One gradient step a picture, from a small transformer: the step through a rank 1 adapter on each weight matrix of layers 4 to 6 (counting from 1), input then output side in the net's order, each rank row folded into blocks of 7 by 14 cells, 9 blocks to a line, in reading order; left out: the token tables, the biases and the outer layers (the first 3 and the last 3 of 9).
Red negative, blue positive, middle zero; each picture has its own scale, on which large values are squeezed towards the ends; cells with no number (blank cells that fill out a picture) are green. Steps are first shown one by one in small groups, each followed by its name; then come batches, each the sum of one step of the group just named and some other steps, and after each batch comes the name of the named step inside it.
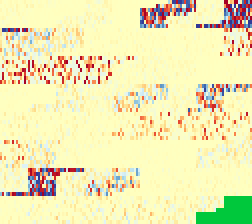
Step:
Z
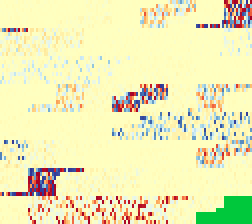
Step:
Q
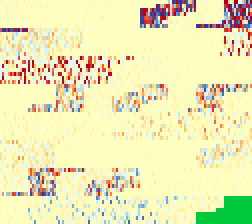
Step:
Z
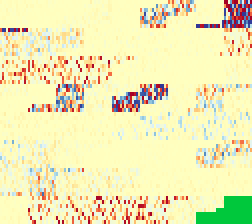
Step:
Z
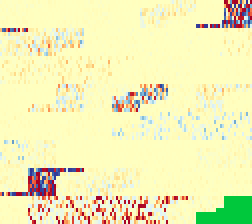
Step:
Q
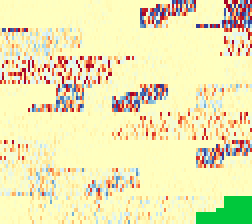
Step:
Z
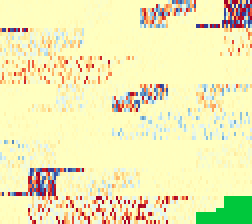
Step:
Z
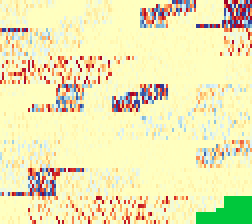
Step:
Z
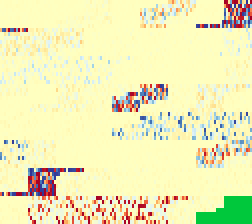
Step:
Q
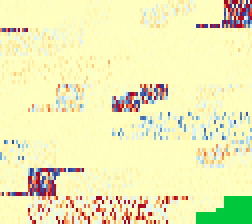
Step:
Q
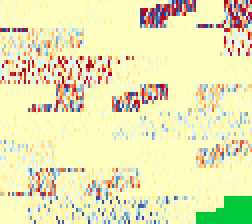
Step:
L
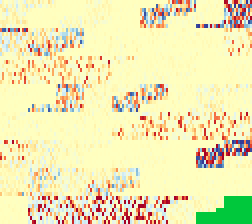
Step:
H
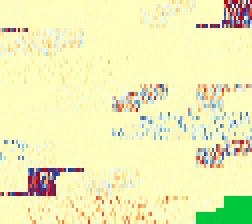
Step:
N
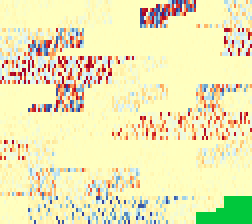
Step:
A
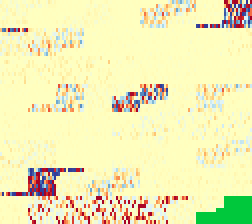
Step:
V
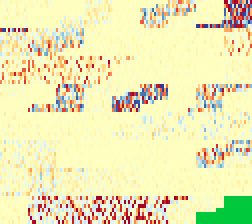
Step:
H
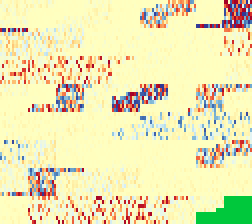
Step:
L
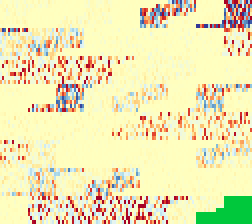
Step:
A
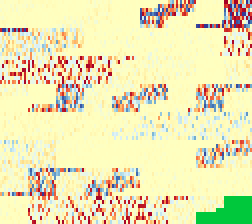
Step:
L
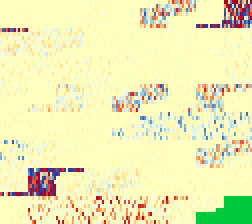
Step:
N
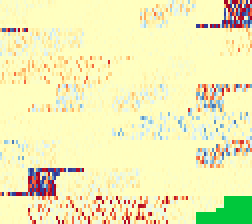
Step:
N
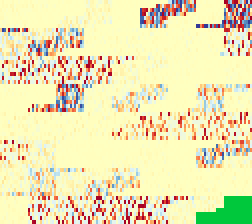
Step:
A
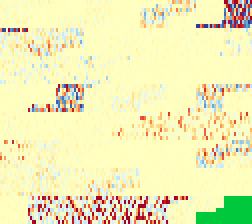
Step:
H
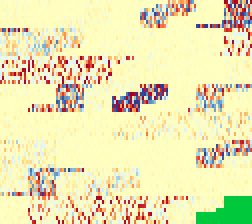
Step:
A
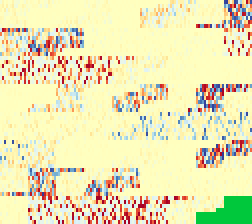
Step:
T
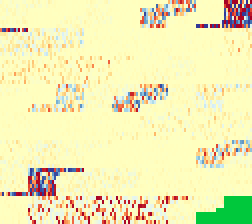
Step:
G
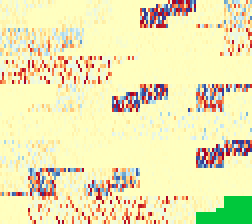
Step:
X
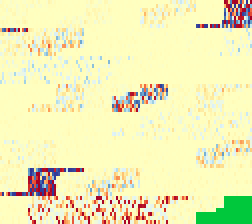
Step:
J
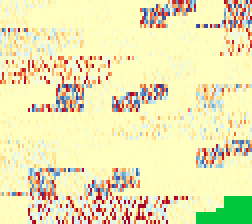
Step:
X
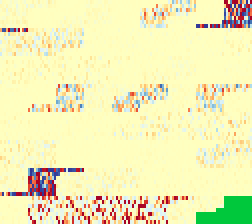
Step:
J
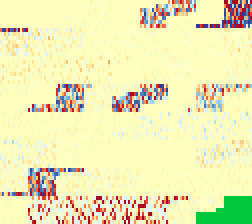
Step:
G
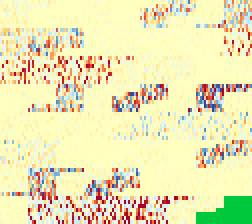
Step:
T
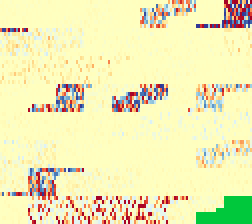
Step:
G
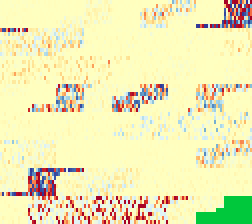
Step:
J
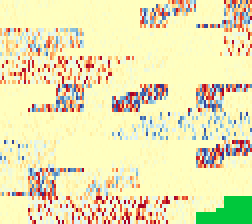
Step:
T
